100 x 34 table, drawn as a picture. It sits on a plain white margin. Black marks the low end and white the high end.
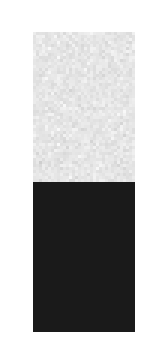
It is made of 2 by 1 panels. Panel 1,1: very high, fine-grained, faint in contrast. Panel 2,1: very low, flat.
